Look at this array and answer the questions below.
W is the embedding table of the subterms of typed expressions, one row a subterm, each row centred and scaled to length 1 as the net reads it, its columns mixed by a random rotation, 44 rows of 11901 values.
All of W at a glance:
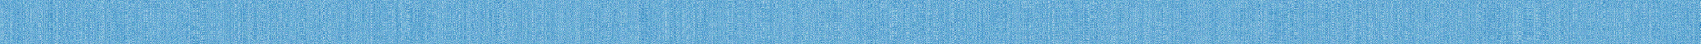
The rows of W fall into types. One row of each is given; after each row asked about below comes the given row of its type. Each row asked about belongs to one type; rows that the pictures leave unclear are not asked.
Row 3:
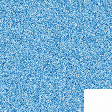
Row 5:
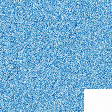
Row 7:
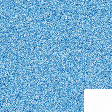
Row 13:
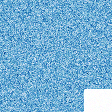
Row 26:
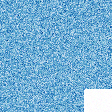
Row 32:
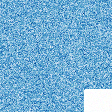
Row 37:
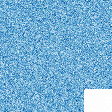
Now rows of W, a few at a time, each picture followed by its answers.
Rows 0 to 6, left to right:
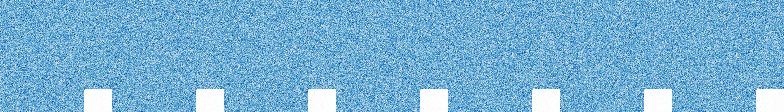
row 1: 7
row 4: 26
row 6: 26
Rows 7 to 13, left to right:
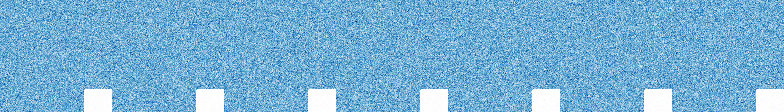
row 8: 32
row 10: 3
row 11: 13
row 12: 37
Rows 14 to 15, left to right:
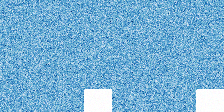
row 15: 3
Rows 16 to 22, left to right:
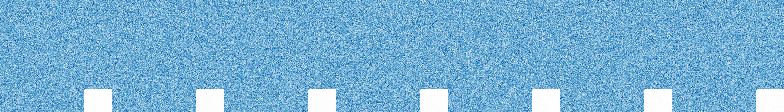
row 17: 3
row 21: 3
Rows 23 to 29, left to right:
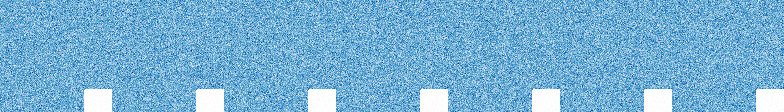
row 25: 37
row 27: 37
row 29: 26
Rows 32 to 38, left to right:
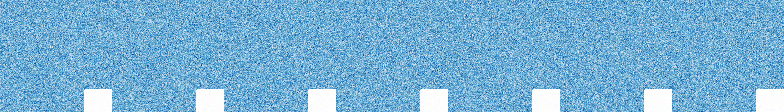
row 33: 32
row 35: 13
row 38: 13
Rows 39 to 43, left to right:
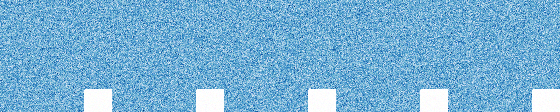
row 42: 13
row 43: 5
